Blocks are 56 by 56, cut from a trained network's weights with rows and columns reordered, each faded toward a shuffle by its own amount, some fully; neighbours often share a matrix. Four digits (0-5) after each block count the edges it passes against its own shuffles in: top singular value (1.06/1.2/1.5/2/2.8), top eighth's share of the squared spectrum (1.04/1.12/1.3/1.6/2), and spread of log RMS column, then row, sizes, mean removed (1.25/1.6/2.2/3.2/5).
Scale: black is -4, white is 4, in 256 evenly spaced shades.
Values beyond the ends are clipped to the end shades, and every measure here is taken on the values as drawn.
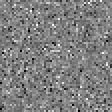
0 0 0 0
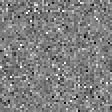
2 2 0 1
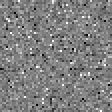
0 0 0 0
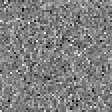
1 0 0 0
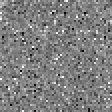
0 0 0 0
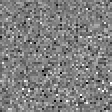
2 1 0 1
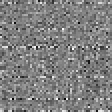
4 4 0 3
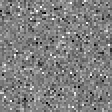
0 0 0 0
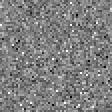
0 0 0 0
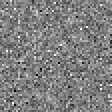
1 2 1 0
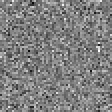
2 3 1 1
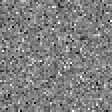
0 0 0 0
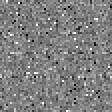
2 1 0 1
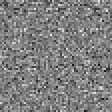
3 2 0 2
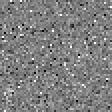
0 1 0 0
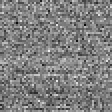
2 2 0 0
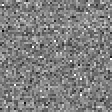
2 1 0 0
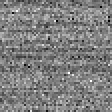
3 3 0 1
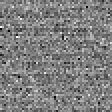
2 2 0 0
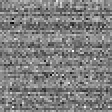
4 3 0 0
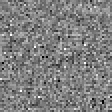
1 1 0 0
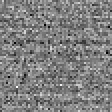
3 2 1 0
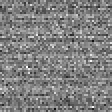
3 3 1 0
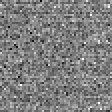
2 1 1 0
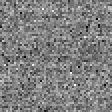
2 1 0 0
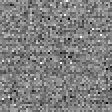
2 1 0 0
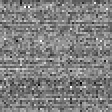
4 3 1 1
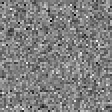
3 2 0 1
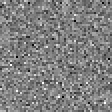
0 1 0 0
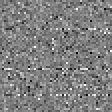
3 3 0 2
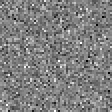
1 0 0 0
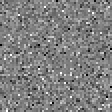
2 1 0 0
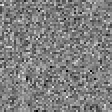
1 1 0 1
